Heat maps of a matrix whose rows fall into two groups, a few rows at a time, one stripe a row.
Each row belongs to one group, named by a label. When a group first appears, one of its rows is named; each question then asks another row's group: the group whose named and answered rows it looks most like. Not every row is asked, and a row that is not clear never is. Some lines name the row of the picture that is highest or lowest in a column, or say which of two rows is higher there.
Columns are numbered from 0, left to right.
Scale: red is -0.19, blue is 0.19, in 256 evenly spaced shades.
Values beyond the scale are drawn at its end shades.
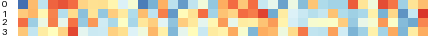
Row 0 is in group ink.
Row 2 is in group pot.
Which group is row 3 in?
pot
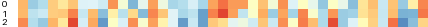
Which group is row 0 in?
pot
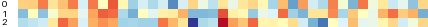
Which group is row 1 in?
ink
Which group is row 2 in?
ink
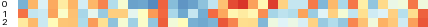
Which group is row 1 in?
pot
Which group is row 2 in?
ink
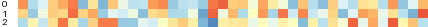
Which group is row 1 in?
pot
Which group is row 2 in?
ink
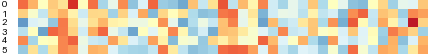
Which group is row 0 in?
pot
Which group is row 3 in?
ink
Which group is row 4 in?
pot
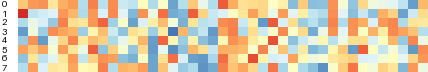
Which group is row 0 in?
pot
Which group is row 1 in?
pot
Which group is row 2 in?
ink
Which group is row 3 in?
ink
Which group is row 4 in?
ink
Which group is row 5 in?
pot
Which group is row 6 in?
ink
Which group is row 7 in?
ink
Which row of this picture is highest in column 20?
1
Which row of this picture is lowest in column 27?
6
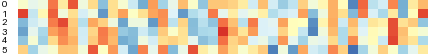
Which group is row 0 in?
pot
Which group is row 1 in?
pot
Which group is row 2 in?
ink
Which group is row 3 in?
ink
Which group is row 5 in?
pot
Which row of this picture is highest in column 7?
1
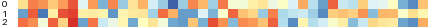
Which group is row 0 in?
pot
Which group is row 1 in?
ink
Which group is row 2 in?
pot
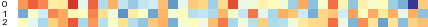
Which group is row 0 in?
pot
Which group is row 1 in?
ink
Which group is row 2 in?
pot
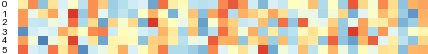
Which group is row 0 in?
ink
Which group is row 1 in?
pot
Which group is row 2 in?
pot
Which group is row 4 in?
pot
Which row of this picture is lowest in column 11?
2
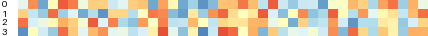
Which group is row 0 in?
ink
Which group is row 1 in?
pot
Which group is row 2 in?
pot
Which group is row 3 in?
ink
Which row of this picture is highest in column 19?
0
